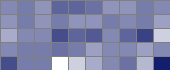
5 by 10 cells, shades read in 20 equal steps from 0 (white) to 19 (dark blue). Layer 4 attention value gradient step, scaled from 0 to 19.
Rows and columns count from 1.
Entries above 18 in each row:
0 0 0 0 1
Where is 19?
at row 5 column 10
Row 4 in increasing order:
8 8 10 10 10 10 11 11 11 12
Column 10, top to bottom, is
10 8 4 10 19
